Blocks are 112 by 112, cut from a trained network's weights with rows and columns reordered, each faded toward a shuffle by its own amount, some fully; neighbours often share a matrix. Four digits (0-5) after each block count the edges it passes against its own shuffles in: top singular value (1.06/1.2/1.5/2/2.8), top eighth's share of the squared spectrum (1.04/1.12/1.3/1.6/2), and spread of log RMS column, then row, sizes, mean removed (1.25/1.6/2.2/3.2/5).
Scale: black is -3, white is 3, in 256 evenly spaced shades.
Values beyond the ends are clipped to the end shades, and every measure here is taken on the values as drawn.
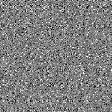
4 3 2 3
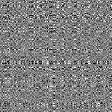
5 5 3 4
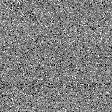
3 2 0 1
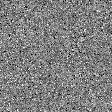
2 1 0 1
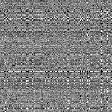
5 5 3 3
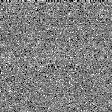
3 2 1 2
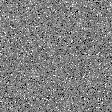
2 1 0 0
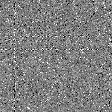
3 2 1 1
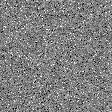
0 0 0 0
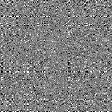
4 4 2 3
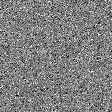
0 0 0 0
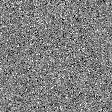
0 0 0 0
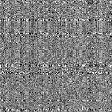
4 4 2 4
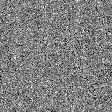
1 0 0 0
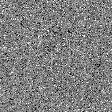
2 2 0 1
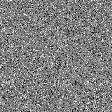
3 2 0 0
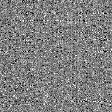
3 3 1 2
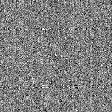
3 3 0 2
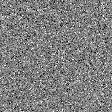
2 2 0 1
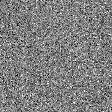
2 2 0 1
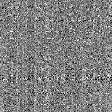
3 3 1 3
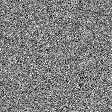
0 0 0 0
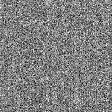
3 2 0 1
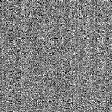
3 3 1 2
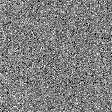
2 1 0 1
